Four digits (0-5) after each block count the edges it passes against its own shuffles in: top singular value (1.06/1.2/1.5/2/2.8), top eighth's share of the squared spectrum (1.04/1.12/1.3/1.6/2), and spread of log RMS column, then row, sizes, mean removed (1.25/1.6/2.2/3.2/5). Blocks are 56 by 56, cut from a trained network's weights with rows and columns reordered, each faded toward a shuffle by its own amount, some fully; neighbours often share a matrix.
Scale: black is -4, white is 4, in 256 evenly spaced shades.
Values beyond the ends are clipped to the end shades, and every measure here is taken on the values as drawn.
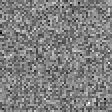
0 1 0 0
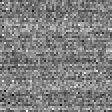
3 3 1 1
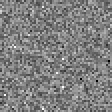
0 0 0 0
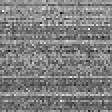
4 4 2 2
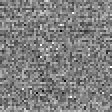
2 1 1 0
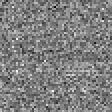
1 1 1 0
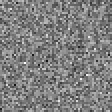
0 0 0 0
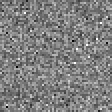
0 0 0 0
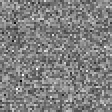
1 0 0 0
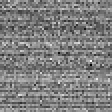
4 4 1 2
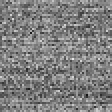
3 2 0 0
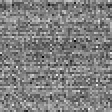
3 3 1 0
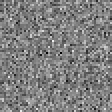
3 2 0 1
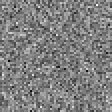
2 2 0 0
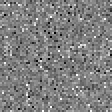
2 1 0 0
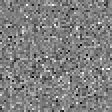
2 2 0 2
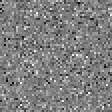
0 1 0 0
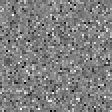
0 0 0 0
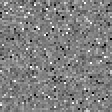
0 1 0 0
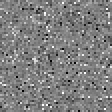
0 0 0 0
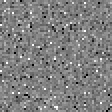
0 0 0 0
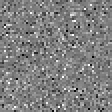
2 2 0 1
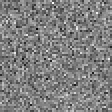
0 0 0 0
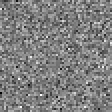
1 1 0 0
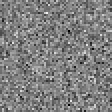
1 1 0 0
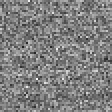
1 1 0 0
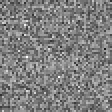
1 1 0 0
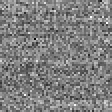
2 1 0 0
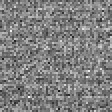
2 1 0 0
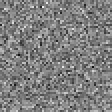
1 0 0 0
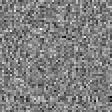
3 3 1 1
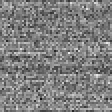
3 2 0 1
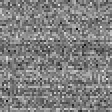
3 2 0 0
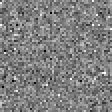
2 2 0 1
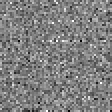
2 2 0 1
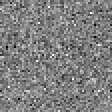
1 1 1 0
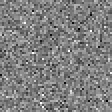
0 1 0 0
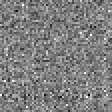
2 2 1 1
